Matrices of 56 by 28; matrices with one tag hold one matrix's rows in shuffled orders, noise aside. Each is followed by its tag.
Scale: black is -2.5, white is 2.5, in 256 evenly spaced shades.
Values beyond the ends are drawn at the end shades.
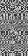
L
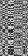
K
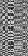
K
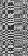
K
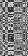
K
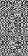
L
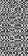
L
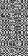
L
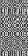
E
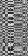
K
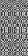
E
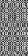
E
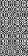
E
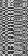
K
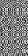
E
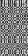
E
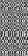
E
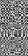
L
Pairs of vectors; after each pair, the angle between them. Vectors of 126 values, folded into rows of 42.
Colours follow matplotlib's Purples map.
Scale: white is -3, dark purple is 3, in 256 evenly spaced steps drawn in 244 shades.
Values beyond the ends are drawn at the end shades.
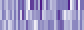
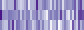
orthogonal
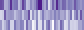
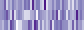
orthogonal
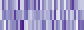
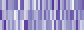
nearly opposite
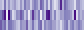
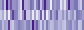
partly opposed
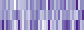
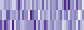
orthogonal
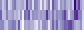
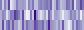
partly opposed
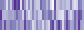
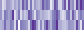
orthogonal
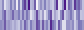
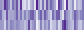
nearly opposite
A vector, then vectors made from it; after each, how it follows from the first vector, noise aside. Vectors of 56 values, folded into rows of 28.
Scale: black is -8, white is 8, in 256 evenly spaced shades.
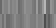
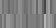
negated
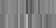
wrapped around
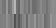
wrapped around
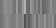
wrapped around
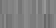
shrunk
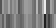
scaled up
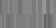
shrunk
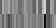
scaled up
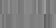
shrunk
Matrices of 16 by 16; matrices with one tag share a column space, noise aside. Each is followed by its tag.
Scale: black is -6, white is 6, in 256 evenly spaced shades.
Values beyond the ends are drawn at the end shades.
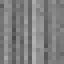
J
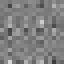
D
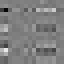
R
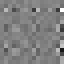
R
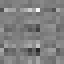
R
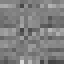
D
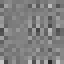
D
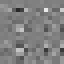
R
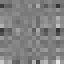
D
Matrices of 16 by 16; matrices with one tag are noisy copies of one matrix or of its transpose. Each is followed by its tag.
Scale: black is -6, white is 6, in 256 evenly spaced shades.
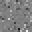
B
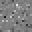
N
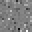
B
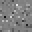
N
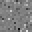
B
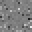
B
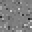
B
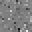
B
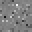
N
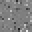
B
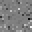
B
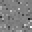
B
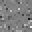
B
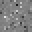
N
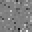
B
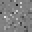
N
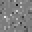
N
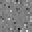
B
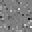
B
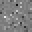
N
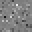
N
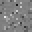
N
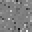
B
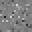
N
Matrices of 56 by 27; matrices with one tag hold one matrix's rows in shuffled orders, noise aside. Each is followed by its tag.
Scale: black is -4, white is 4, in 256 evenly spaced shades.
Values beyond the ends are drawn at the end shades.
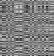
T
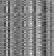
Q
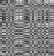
T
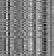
Q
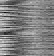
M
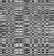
T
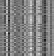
Q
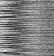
M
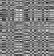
T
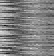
M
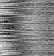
M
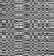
T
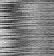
M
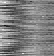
M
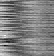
M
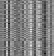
Q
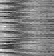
M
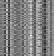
Q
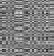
T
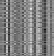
Q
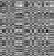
T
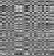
T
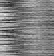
M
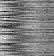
M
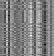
Q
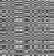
T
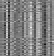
Q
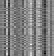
Q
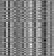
Q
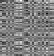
T
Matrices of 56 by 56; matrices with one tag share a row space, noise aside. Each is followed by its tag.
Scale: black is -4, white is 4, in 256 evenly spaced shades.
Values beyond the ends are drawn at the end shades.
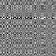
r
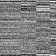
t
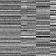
t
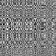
r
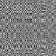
r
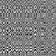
r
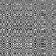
r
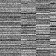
t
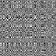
r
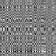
r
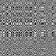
r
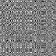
r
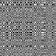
r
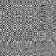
r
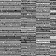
t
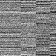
t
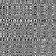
r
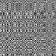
r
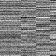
t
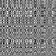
r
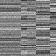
t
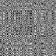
r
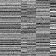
t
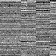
t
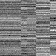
t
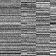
t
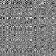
r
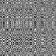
r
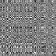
r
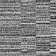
t
